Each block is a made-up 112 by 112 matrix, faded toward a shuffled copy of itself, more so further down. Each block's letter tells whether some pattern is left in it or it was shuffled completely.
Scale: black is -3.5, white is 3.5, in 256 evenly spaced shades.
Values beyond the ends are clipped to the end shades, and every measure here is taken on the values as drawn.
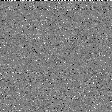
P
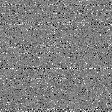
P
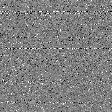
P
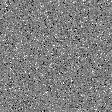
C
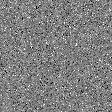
C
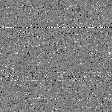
P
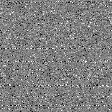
P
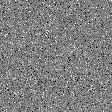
C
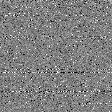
P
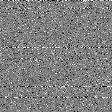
P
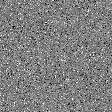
C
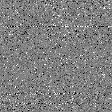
P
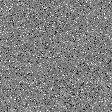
C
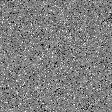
C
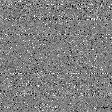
P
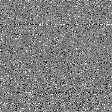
P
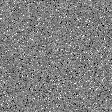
C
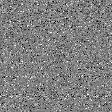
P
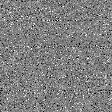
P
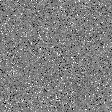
C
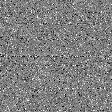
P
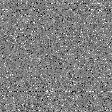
P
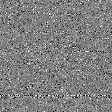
P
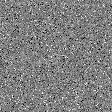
C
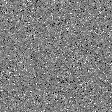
C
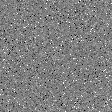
C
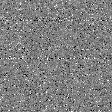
P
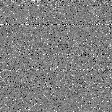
P
